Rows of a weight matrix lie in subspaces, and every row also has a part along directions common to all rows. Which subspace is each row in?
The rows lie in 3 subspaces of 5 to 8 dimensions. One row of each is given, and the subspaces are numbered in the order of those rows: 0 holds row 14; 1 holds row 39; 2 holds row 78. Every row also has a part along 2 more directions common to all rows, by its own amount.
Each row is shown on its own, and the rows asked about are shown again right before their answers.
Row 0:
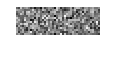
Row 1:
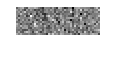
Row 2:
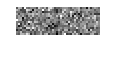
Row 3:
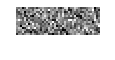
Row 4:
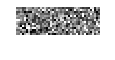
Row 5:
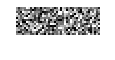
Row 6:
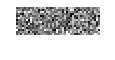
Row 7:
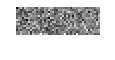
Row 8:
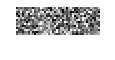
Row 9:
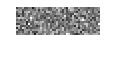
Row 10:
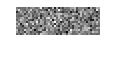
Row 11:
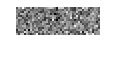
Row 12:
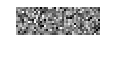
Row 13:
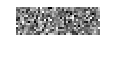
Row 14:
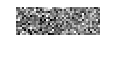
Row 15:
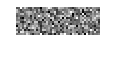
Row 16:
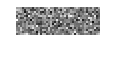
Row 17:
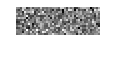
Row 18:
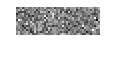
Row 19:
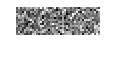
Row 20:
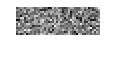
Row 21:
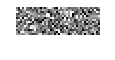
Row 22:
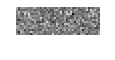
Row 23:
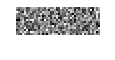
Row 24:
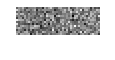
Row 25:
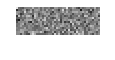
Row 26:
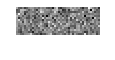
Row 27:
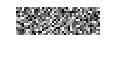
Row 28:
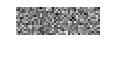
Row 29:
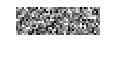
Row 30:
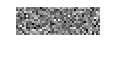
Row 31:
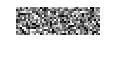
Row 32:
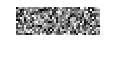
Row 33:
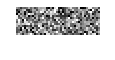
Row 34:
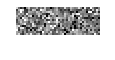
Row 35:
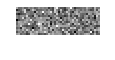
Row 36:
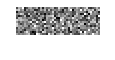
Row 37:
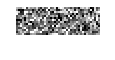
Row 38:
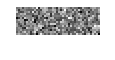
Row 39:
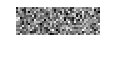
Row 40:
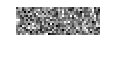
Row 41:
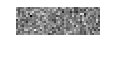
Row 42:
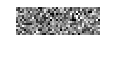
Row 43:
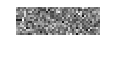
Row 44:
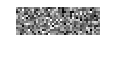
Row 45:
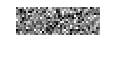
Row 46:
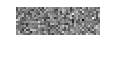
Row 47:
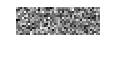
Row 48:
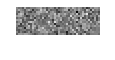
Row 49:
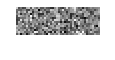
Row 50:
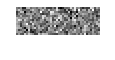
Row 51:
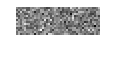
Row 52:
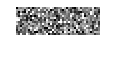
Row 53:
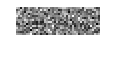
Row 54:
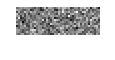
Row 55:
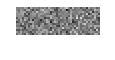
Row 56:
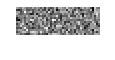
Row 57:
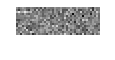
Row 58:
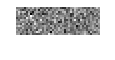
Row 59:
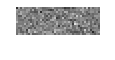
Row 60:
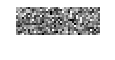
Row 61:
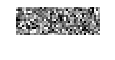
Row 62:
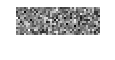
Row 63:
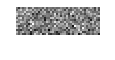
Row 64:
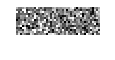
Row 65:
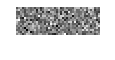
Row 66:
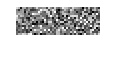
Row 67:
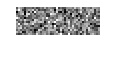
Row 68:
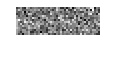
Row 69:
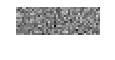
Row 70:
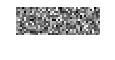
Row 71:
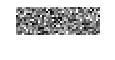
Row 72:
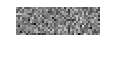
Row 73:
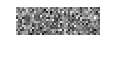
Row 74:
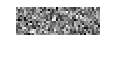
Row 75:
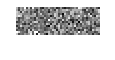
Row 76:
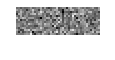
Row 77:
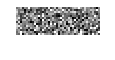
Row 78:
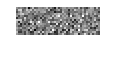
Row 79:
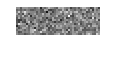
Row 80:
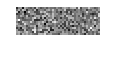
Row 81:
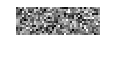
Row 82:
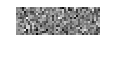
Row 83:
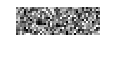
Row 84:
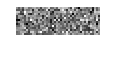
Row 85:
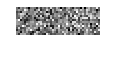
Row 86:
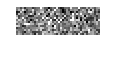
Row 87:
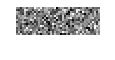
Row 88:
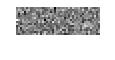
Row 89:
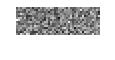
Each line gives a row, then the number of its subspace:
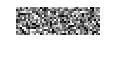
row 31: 1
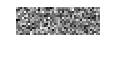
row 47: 2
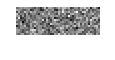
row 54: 1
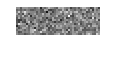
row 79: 1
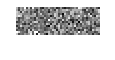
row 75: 0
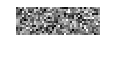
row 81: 2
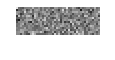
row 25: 0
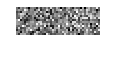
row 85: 2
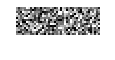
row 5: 1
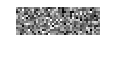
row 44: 0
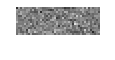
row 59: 0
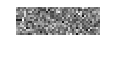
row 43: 2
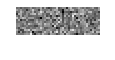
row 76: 0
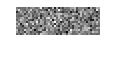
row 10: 2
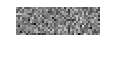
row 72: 2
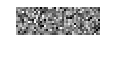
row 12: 1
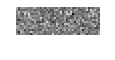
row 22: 1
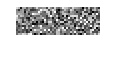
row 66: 2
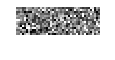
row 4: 1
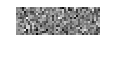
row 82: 0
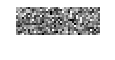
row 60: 2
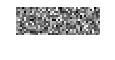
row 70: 0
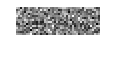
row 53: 2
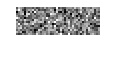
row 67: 1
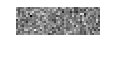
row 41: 0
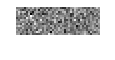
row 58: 0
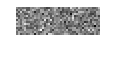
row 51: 1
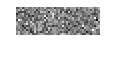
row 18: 1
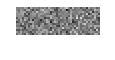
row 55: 2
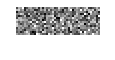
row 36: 0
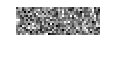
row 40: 0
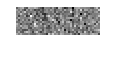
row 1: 0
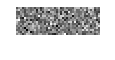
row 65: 1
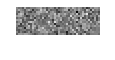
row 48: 2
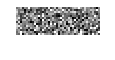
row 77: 2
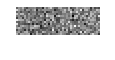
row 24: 0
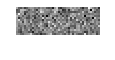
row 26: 2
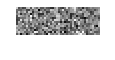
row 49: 0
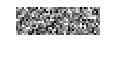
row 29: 2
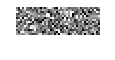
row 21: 1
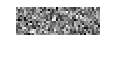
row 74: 0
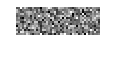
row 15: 1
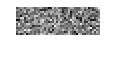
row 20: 2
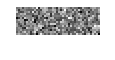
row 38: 1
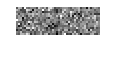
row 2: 2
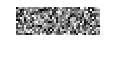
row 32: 2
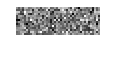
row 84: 0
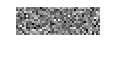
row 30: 1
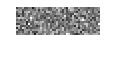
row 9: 0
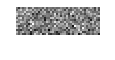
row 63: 2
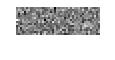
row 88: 1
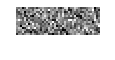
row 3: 0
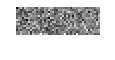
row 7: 2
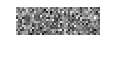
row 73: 2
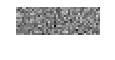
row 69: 2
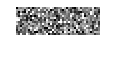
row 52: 0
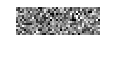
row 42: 2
